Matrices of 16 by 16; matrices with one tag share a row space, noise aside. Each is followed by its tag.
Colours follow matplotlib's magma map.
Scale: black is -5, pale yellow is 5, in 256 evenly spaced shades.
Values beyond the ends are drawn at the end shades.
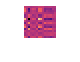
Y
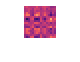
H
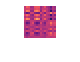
H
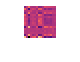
Y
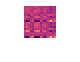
H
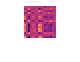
Y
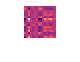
Y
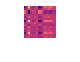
Y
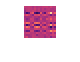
H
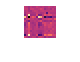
Y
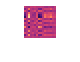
Y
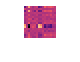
Y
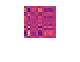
Y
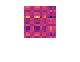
H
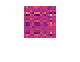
H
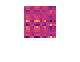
H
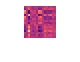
Y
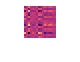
Y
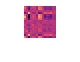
Y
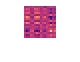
H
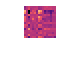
Y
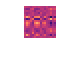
H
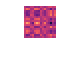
H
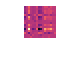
Y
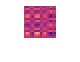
H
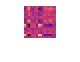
Y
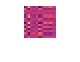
Y
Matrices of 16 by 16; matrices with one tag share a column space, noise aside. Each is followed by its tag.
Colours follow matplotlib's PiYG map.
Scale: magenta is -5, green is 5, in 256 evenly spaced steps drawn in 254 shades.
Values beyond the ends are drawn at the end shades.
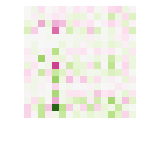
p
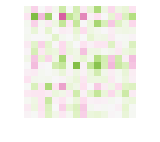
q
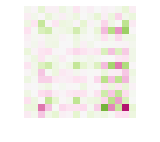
p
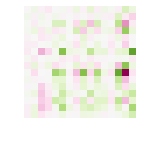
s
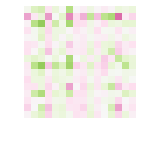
q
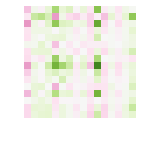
q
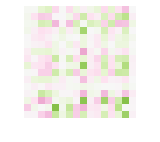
p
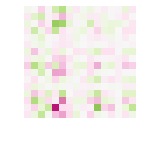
p
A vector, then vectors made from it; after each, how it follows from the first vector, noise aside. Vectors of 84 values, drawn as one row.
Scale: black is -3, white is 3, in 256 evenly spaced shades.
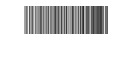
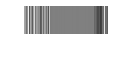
partly zeroed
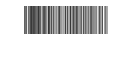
reversed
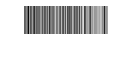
negated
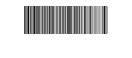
negated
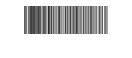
reversed
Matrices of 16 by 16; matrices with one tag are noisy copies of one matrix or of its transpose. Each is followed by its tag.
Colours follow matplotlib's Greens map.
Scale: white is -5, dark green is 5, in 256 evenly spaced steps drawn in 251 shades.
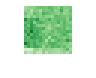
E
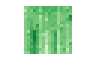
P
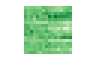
P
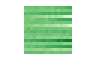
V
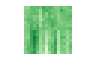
P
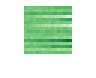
V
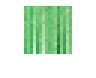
V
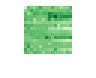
P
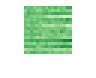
V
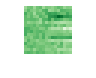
P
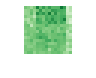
E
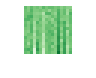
V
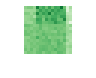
E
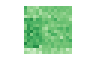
E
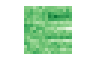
P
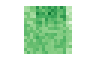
E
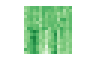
P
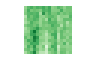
P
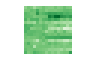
P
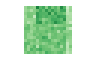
E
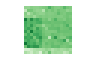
E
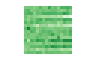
V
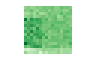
E
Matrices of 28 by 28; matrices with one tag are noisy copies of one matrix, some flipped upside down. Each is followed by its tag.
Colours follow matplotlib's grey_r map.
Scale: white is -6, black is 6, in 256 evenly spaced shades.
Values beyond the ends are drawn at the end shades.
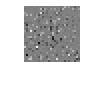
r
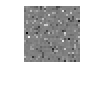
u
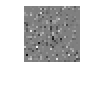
r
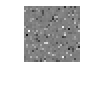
u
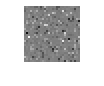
u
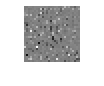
r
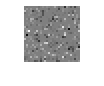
u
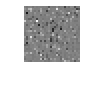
r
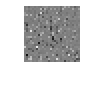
r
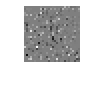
r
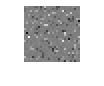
u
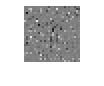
r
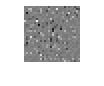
r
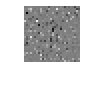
r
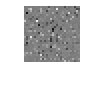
r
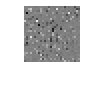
r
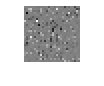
r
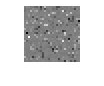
u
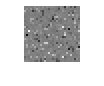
u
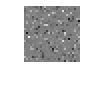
u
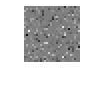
u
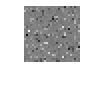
u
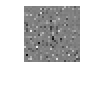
r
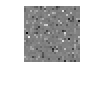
u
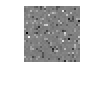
u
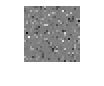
u
